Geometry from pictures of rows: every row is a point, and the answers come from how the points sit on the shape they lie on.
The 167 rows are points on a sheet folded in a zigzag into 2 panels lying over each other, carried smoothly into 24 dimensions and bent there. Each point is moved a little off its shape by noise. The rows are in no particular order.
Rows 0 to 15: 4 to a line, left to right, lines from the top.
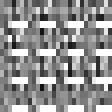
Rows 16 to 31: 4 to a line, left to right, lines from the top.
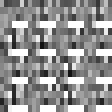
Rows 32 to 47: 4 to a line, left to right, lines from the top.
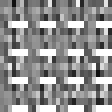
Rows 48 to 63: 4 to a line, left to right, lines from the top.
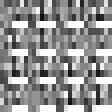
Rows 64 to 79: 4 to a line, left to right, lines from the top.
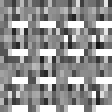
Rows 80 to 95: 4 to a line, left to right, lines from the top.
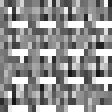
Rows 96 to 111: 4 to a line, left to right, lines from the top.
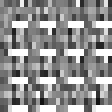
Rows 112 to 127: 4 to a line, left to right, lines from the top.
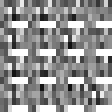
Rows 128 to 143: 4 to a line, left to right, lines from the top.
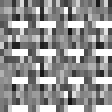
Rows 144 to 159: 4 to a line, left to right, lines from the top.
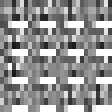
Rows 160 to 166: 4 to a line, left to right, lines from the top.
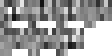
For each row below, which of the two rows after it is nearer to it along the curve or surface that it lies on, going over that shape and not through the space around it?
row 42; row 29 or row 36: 29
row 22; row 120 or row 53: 120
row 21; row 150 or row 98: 150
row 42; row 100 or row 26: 26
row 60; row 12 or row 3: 12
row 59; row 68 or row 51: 51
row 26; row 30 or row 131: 30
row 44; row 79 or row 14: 14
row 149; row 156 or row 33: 33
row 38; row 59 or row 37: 37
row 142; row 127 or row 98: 127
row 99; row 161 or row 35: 35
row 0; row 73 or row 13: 13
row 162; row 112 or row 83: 112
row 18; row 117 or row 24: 117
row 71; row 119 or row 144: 144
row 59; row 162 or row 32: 162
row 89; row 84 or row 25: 25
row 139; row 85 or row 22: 22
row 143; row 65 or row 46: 65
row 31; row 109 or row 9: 109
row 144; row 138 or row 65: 138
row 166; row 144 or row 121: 121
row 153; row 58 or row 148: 58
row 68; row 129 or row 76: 129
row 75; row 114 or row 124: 124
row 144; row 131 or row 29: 29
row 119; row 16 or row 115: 16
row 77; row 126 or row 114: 114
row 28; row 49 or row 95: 49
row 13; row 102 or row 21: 102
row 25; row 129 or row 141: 129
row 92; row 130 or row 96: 130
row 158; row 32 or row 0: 0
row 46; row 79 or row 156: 79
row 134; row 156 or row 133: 156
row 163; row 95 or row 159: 159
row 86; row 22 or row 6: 6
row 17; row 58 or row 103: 58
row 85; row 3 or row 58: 58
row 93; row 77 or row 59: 59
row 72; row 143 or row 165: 143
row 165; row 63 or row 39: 39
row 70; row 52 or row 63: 52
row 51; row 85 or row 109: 109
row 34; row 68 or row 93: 68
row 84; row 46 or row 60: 60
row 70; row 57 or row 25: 57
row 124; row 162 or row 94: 162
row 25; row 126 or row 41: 41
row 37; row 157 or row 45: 157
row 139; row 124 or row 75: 124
